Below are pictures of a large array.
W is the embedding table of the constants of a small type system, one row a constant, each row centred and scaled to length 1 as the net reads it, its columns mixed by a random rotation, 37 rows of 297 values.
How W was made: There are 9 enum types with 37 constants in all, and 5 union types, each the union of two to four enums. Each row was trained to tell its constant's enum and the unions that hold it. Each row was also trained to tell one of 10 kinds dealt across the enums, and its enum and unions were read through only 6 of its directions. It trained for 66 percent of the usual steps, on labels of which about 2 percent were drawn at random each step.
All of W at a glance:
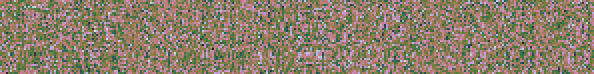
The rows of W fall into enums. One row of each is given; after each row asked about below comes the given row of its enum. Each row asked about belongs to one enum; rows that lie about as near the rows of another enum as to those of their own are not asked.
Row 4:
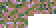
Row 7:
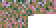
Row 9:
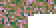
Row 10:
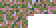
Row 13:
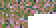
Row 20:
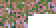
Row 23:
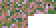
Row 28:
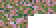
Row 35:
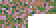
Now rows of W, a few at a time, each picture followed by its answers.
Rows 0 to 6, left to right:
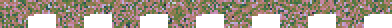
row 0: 7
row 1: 13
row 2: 10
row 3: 9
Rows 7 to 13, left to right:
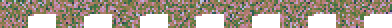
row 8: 9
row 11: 35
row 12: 13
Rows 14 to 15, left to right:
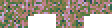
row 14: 35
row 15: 23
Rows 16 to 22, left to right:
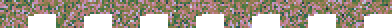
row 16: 4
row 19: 35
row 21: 28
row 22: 9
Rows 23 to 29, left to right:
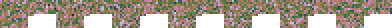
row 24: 23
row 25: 4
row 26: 28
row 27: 28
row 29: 4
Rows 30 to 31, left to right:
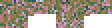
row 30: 23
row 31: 28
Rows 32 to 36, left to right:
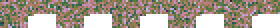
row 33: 4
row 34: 7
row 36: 35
